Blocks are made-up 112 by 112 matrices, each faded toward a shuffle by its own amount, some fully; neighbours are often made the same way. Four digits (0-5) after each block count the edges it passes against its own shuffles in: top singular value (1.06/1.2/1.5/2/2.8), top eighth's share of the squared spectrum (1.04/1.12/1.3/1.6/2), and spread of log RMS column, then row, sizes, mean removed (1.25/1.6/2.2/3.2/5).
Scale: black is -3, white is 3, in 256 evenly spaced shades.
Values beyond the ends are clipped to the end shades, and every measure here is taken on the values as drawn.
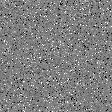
1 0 0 0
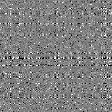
5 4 3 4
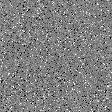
2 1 0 1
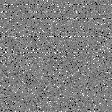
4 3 0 2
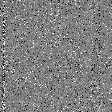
2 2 2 0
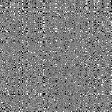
4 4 3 3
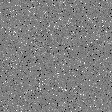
0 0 0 0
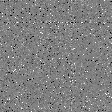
2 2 1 0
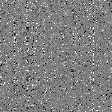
3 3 2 1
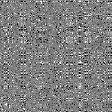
5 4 3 3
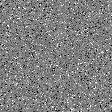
0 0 0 0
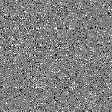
4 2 1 2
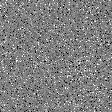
2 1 0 0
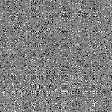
5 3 2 2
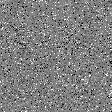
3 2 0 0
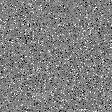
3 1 0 0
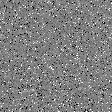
0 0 0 0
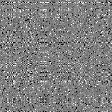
5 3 2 2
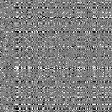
5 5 3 4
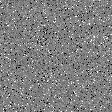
2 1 0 0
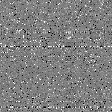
4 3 1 2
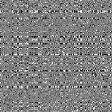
5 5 3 4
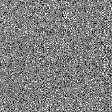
4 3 2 1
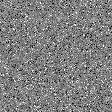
2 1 0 0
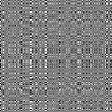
5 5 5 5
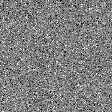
3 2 1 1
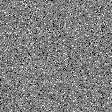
2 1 0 0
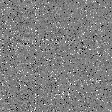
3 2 1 1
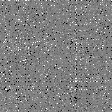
4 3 2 2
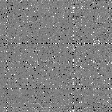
4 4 2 2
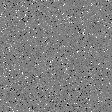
0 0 0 0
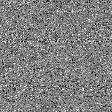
1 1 0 2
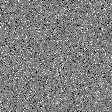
0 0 0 0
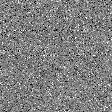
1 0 0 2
